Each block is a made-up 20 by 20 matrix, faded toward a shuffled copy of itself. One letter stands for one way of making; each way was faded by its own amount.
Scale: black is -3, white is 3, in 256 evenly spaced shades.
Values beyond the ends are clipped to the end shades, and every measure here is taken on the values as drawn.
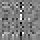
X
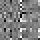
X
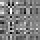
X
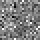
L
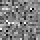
L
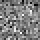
L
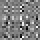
X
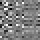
X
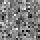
L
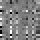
X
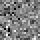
L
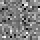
L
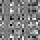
X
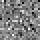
L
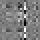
X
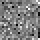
L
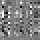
X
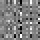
X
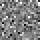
L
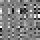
X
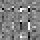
X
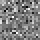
L
